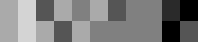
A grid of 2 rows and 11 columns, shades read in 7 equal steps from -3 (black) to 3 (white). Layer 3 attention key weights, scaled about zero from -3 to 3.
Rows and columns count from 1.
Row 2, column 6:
0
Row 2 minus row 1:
0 0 2 -2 1 -1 1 0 0 -1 2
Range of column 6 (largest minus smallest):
1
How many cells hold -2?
1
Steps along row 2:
up down down up down same same same down up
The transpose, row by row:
1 1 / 2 2 / -1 1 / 1 -1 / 0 1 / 1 0 / -1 0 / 0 0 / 0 0 / -2 -3 / -3 -1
